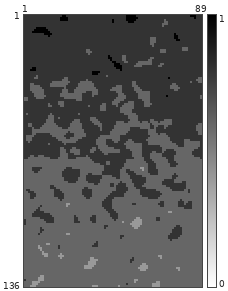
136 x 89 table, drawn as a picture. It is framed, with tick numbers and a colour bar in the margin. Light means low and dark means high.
Stripes: none. Grain: blotchy. Average level on the scale: 70%. Slope: up to the top.
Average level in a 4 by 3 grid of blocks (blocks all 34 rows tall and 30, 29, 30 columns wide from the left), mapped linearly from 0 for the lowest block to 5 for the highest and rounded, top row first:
555 | 334 | 121 | 000
